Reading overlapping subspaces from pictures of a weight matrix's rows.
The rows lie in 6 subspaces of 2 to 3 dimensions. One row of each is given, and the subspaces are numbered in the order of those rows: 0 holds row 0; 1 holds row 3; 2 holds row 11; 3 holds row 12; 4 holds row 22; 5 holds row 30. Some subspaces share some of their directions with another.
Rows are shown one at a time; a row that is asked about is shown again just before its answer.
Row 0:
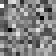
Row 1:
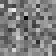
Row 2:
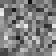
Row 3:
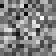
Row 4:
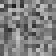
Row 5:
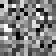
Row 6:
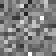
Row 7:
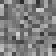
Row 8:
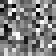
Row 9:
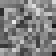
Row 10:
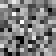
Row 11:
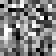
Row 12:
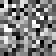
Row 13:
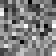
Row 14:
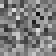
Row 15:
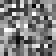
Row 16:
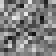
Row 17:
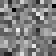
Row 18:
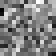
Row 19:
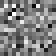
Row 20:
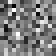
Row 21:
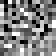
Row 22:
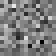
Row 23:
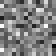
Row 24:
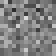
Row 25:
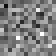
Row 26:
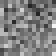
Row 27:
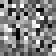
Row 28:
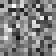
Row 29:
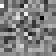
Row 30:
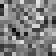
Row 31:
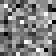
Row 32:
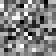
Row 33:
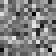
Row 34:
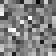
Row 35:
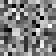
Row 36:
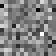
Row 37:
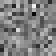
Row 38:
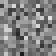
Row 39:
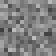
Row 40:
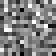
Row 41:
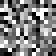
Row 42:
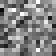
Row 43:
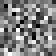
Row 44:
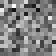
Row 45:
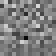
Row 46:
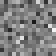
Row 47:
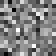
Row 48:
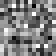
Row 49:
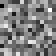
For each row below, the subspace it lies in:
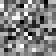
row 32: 1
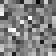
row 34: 5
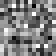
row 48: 2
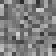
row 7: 5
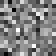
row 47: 3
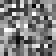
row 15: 2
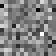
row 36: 0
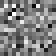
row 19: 2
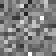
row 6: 1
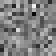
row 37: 2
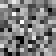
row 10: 0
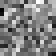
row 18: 5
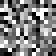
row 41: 3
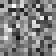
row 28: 2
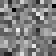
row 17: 3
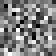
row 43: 0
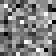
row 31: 2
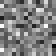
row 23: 5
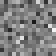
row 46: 5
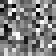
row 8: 1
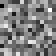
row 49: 0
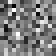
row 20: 1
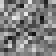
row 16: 1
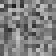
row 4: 2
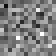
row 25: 0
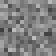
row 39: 0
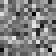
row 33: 2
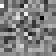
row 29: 1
